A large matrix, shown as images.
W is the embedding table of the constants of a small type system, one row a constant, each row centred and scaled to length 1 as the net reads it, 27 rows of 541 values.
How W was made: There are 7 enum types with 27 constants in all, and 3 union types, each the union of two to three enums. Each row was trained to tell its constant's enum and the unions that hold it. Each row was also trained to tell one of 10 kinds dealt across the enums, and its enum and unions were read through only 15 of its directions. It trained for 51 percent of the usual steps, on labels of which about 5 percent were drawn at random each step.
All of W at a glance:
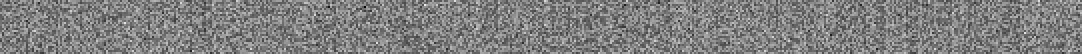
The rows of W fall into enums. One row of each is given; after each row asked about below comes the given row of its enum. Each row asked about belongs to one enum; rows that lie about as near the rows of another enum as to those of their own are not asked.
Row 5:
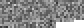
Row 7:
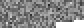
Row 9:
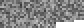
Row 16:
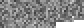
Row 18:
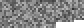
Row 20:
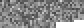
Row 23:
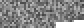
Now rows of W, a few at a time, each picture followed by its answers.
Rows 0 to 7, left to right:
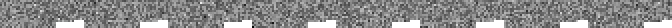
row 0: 9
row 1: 20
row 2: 7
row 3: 9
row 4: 20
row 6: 23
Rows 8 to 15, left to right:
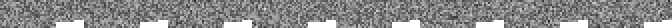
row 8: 23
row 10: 5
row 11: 9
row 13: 20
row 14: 16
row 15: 7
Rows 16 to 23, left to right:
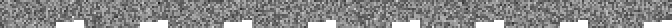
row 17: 23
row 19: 20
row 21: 9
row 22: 18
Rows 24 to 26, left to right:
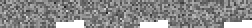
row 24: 5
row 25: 23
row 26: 18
